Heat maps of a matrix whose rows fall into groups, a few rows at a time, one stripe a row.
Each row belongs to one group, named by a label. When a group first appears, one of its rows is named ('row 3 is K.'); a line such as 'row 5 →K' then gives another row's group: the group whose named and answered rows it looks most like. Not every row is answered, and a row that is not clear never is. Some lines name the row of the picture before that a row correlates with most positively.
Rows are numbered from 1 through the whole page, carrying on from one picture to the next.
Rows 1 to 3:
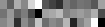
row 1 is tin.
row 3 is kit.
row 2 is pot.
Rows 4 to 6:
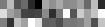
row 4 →pot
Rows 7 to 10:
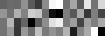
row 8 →tin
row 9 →pot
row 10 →kit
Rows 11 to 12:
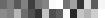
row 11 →pot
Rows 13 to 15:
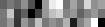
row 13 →pot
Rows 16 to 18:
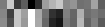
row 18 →tin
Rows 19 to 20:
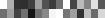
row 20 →pot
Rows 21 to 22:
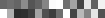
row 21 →pot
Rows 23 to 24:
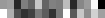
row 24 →kit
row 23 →kit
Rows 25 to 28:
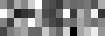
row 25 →tin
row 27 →tin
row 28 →kit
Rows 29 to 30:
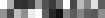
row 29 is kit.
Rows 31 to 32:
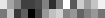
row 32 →pot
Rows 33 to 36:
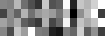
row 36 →tin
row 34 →kit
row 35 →kit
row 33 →kit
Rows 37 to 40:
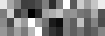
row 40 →tin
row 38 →pot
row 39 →tin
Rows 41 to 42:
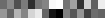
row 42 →tin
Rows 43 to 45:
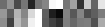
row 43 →pot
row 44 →tin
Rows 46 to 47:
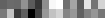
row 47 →pot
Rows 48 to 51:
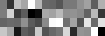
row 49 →pot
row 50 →pot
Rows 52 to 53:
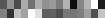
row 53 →tin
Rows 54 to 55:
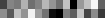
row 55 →tin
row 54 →kit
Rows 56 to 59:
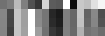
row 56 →kit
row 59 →tin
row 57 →tin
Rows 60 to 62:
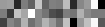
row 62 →kit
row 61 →tin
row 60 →kit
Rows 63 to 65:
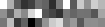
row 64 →tin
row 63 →kit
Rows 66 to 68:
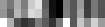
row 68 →kit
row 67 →tin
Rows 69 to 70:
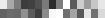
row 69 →kit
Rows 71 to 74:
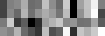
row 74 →kit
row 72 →kit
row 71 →kit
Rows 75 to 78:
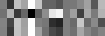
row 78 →tin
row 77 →tin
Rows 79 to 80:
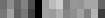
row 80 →pot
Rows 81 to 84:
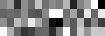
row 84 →kit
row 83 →tin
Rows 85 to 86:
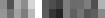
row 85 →tin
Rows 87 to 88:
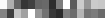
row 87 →kit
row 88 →tin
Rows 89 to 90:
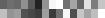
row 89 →pot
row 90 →kit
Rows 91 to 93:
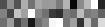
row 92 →tin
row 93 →pot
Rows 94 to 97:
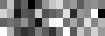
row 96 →pot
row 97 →kit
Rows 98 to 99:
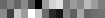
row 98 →pot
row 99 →tin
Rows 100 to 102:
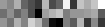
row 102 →tin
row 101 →pot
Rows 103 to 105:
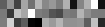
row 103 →kit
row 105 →pot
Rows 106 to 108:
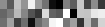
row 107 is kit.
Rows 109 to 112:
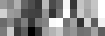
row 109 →kit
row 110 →kit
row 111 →pot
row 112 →pot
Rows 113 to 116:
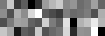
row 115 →kit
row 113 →pot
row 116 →kit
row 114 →tin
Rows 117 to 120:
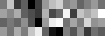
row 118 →kit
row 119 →pot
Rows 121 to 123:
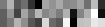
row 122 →kit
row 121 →pot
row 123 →kit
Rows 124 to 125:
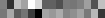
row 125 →pot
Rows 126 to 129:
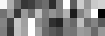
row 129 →tin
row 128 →tin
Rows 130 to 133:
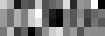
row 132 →tin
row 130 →kit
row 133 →pot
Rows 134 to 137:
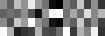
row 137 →kit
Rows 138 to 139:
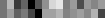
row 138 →pot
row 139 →pot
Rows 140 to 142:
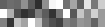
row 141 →kit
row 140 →pot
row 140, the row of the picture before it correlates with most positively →138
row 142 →tin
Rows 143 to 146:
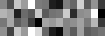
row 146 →tin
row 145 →pot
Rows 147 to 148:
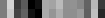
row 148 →pot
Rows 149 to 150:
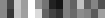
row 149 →tin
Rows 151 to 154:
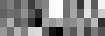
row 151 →pot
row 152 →pot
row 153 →pot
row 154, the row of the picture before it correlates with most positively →149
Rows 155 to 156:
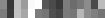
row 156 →tin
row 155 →tin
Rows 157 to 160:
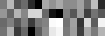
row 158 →tin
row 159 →pot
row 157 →pot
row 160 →pot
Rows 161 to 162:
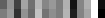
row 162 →kit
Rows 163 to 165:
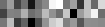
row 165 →pot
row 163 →pot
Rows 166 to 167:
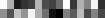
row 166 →kit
